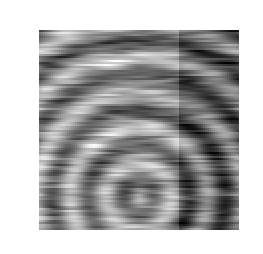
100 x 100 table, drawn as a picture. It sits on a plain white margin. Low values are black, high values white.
A vertical seam about 70% of the way across splits the table, and the left part is higher. Rings spread out from the bottom middle. Overall the values sit about 50% of the way up the scale.
